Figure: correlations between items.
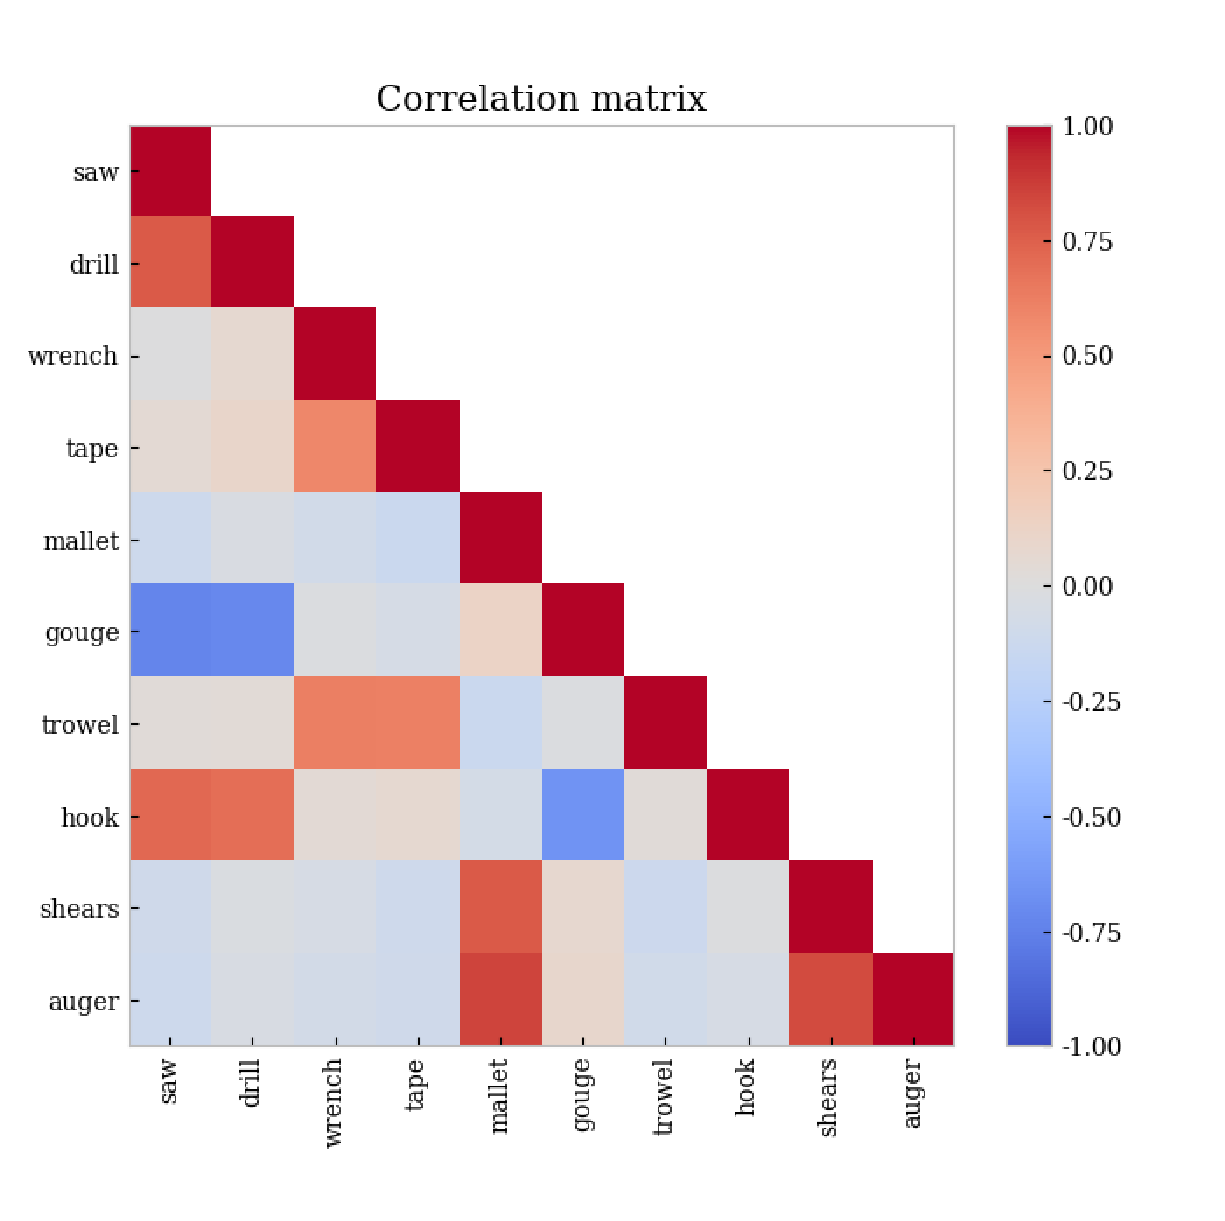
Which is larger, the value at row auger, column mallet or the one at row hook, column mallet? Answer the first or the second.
the first
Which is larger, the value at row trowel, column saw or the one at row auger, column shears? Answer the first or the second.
the second
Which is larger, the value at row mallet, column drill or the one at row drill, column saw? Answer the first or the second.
the second
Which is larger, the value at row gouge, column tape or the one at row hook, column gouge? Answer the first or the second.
the first
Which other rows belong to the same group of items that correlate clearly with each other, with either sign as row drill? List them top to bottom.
saw, gouge, hook
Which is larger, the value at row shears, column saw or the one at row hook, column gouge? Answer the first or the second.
the first
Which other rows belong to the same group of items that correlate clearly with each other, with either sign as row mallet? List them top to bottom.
shears, auger
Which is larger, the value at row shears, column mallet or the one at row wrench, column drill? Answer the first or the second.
the first
